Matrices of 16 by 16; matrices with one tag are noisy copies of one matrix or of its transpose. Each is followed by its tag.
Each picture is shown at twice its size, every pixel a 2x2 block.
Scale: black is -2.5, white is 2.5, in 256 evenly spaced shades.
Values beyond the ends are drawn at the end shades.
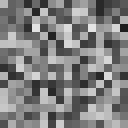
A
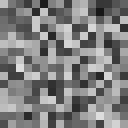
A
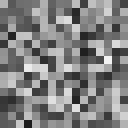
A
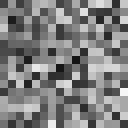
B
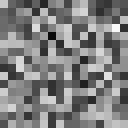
A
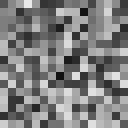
B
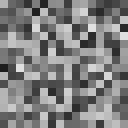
A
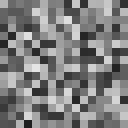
A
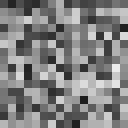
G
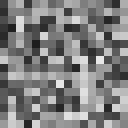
G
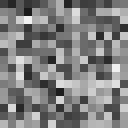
G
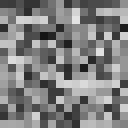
G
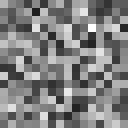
A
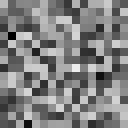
A
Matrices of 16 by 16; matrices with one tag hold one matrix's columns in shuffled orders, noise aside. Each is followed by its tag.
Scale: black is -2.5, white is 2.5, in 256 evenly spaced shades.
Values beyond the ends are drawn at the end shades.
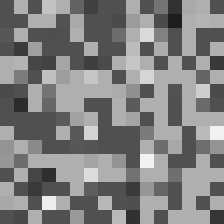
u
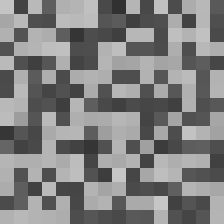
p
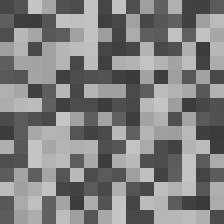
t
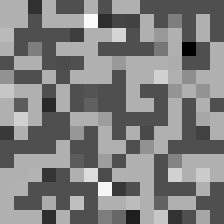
u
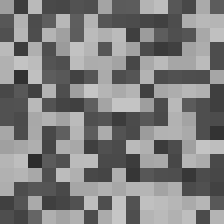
t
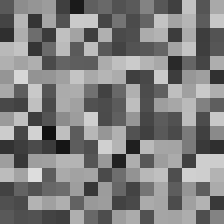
u
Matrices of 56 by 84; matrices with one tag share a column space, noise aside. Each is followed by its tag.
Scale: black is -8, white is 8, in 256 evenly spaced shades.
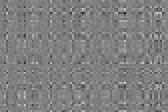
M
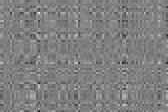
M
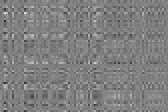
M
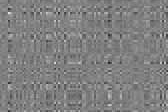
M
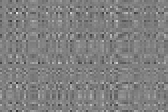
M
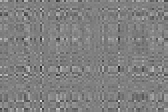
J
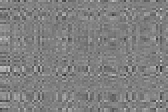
J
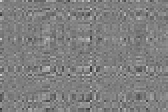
J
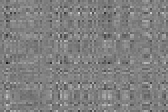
M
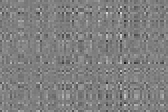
M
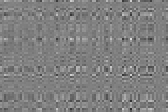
J
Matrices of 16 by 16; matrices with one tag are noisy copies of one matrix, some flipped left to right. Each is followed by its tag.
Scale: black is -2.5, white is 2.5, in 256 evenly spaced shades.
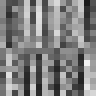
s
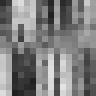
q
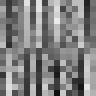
s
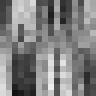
q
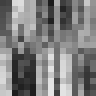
q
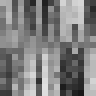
q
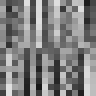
s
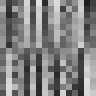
s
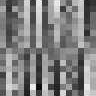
s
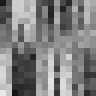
q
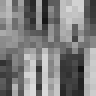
q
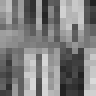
q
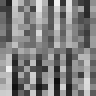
s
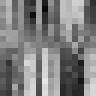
q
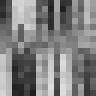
q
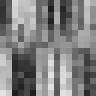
q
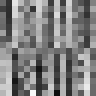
s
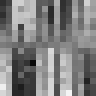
q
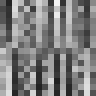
s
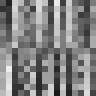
s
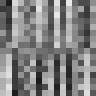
s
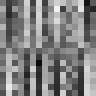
s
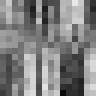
q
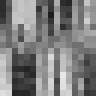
q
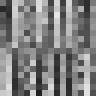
s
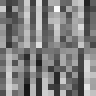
s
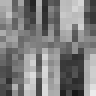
q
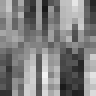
q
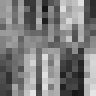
q
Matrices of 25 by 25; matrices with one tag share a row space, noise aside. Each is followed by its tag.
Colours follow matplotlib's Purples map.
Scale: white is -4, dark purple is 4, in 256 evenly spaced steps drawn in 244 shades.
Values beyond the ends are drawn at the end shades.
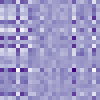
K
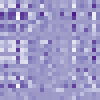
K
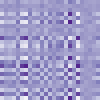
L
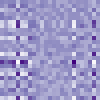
K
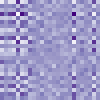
K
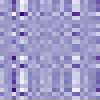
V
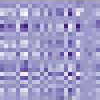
L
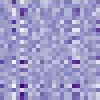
V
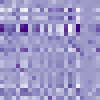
L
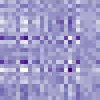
L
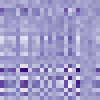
L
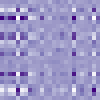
K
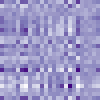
L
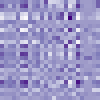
L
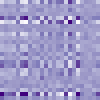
L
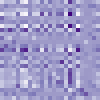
L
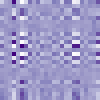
V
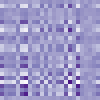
L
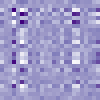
V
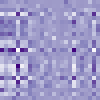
K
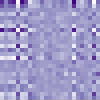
K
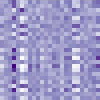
V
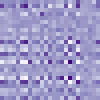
L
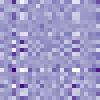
V
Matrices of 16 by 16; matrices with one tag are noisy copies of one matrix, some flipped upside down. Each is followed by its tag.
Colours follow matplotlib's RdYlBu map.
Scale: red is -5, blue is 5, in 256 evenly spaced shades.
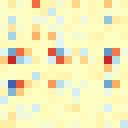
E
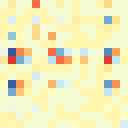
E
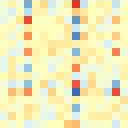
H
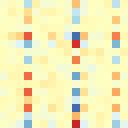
H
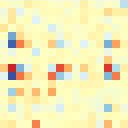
E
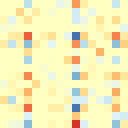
H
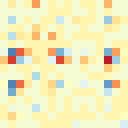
E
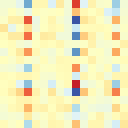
H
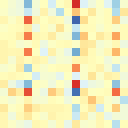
H
